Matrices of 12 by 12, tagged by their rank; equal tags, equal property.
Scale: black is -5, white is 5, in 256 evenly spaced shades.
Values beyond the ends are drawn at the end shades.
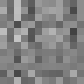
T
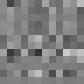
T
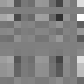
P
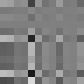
P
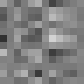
T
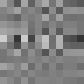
T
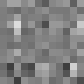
T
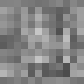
T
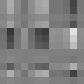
P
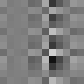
P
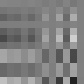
P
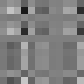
P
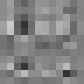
T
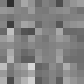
T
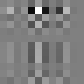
P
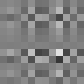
P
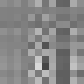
T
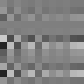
P
